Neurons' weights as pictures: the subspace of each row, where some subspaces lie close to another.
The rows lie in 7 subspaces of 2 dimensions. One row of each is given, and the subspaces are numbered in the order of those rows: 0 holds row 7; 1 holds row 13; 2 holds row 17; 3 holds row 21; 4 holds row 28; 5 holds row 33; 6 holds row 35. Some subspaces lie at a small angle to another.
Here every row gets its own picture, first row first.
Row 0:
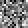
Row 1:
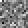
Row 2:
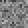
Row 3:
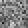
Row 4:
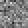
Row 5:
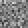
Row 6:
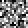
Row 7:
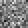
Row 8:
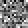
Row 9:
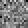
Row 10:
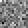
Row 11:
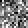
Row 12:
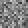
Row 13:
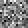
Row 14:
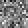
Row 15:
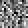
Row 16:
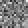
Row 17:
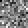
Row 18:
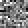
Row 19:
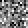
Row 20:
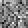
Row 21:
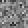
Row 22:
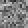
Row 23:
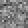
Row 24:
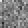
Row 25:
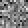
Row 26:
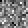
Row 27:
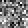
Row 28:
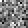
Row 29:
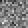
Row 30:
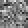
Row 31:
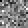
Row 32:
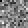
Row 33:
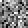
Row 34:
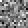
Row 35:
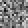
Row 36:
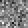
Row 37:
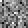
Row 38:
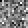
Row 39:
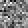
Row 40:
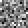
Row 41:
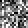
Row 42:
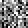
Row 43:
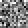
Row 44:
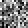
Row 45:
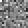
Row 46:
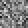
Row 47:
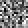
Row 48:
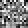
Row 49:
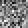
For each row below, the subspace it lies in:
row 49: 0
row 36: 2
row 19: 4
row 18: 1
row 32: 2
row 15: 6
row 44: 6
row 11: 5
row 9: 0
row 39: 1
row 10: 1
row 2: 3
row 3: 4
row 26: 1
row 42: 6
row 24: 6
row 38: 4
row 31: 2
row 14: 4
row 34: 2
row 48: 0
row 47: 6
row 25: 2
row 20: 5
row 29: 1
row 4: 1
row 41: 5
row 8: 0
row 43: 0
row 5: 0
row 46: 6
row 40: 1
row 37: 5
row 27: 4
